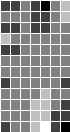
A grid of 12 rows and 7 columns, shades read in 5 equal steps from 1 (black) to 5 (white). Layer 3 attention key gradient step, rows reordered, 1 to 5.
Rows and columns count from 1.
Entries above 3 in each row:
1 1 0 1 0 0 0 0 1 2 2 2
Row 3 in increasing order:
2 2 2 2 3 3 3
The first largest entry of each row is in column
7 7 3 1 3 1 1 2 5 4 4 5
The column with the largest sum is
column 5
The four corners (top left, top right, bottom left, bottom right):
2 4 2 1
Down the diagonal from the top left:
2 3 3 3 3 3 3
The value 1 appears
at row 1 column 5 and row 12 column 7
